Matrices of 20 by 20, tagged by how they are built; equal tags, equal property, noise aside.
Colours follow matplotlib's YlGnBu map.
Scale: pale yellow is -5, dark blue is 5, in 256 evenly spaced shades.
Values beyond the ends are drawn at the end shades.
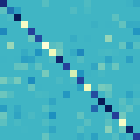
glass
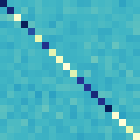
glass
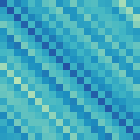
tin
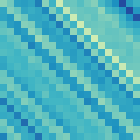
tin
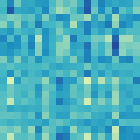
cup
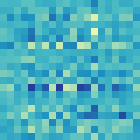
cup
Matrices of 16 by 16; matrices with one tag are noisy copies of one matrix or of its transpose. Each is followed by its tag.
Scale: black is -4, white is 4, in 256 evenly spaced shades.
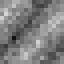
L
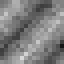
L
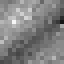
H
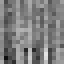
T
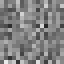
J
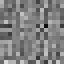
J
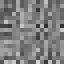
J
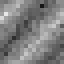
L
